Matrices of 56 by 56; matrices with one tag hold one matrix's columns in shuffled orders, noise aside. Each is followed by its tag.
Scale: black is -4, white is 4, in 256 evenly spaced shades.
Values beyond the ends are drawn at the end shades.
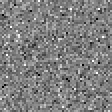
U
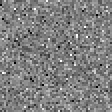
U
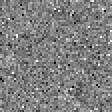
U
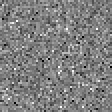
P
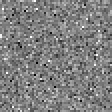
U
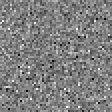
P
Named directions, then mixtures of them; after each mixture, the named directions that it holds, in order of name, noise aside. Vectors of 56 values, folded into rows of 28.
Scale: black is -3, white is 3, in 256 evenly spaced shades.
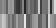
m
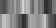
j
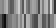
j, m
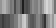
j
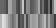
j, m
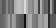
j, m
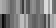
j, m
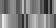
j, m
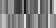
m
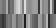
m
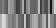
j, m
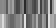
m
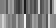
m
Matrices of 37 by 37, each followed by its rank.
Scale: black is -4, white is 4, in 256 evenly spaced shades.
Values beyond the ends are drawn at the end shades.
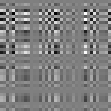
one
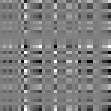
one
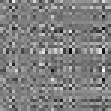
three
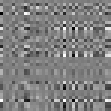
two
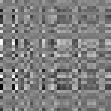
two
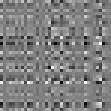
two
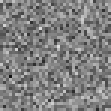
full rank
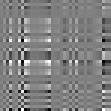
one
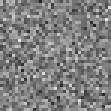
full rank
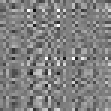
three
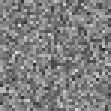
full rank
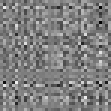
three
